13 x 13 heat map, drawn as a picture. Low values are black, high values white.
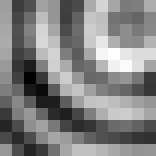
The halves do not mirror each other. Rings spread out from the top right. The top right is the calmest part. On average the colour sits 50% of the way up the scale. The middle right is the ninth with the highest average. No single row or column stands out from its neighbours.
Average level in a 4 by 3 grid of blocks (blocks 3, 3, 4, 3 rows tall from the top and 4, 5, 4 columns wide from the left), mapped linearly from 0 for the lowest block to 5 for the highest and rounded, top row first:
222 | 235 | 022 | 021
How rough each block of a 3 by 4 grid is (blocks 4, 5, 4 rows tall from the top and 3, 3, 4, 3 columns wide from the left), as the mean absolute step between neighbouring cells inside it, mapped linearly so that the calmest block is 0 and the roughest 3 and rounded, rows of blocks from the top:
1120 | 2322 | 2222
